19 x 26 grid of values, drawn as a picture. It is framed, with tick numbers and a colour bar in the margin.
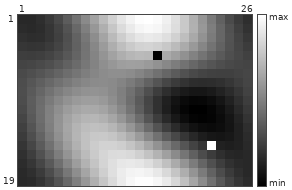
Ninth with the lowest average: middle right. Lone odd cells: 2, 1 higher and 1 lower than their neighbours. Stripes: none.
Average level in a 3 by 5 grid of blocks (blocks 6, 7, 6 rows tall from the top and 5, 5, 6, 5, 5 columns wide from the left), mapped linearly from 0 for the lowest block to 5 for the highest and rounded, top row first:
1 3 5 4 1 | 2 3 2 0 0 | 1 4 5 3 1
